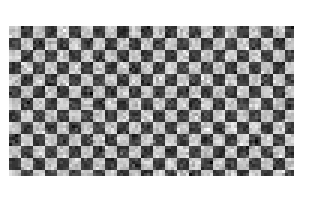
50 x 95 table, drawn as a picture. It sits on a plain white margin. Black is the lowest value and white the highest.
Mirror symmetry: none. Grain: checkered. Average level on the scale: 50%. Odd rows or columns: none. Seam: none. Histogram: two levels.
